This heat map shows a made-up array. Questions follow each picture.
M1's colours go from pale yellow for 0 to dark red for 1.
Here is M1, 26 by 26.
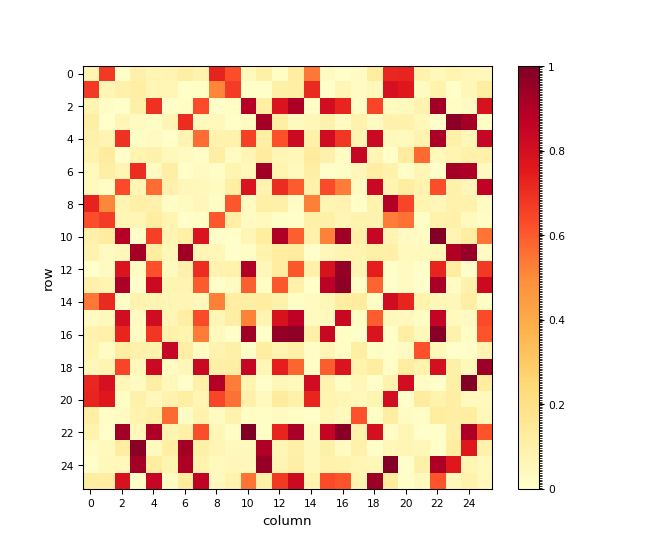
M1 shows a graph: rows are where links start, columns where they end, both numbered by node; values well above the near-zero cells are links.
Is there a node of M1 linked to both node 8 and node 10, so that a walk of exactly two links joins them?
no
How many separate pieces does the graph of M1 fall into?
2
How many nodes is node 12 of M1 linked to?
10
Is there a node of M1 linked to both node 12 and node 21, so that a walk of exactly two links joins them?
no
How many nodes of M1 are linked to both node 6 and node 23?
3
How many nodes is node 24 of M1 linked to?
6
